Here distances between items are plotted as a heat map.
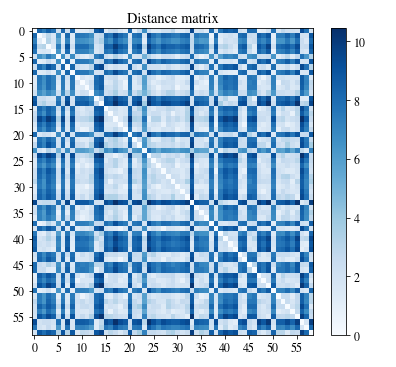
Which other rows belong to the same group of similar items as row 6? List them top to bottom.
1, 2, 3, 4, 8, 13, 14, 20, 23, 33, 37, 39, 40, 41, 42, 45, 46, 50, 56, 57
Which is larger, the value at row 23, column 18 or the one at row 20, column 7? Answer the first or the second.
the second
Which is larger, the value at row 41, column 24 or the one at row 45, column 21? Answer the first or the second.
the first
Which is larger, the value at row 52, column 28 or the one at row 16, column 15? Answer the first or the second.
the first
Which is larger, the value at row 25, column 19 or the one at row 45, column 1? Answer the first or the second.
the second
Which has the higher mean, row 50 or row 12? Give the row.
50
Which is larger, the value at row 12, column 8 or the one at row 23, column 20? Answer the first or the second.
the first
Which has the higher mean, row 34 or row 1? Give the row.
1
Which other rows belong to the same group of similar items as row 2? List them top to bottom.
1, 3, 4, 6, 8, 13, 14, 20, 23, 33, 37, 39, 40, 41, 42, 45, 46, 50, 56, 57
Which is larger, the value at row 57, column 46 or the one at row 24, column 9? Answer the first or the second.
the second
